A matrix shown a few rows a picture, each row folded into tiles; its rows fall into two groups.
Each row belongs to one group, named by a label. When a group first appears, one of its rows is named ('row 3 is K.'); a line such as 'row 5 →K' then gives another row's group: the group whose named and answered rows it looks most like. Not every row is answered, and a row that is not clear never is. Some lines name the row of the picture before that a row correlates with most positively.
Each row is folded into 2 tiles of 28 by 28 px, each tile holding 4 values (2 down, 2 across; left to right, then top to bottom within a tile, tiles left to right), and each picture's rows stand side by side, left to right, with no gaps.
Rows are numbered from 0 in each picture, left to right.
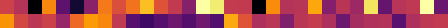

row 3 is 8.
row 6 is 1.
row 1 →8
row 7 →1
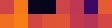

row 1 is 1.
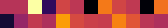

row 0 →1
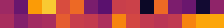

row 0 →8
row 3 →8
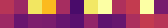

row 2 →1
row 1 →8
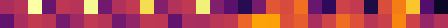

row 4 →8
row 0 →1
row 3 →1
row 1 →1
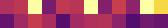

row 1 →1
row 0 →1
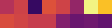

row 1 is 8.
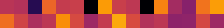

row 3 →8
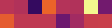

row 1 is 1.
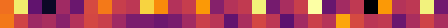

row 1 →8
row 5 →1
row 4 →1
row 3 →1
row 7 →1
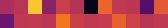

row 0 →1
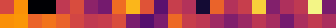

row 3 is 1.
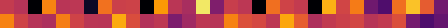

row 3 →1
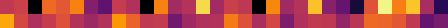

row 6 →8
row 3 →1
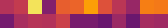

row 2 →8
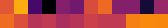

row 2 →8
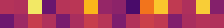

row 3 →1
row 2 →8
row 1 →1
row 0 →1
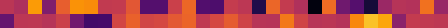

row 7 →1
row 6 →8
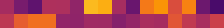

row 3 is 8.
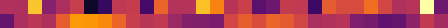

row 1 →8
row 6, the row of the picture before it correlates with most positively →1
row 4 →8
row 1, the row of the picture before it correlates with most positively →0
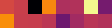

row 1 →1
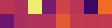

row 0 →1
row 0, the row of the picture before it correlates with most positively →1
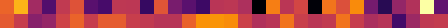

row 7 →1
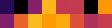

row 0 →8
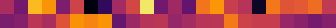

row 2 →1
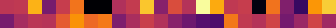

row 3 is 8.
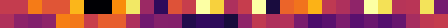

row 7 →1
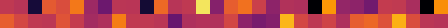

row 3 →1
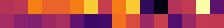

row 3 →1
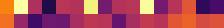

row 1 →1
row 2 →1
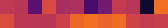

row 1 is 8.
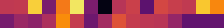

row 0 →1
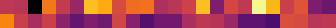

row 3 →1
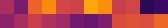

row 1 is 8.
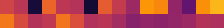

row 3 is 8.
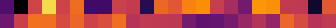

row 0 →8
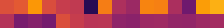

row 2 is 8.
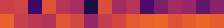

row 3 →8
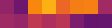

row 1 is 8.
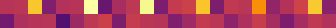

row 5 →1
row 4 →1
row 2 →1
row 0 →1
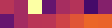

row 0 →1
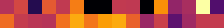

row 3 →1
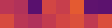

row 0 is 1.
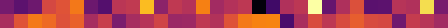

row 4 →8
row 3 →1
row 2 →1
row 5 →1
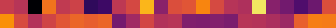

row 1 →8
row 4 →1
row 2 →1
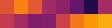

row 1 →8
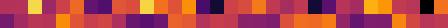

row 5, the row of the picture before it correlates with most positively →1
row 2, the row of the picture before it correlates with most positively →0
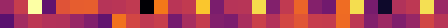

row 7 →1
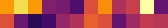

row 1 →8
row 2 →1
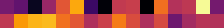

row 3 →1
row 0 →8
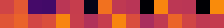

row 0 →8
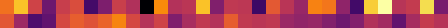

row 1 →8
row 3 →1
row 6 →8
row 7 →1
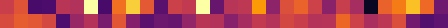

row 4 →1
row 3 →1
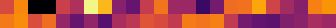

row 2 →8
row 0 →8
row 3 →8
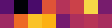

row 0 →8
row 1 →1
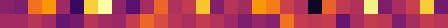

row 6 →1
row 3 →1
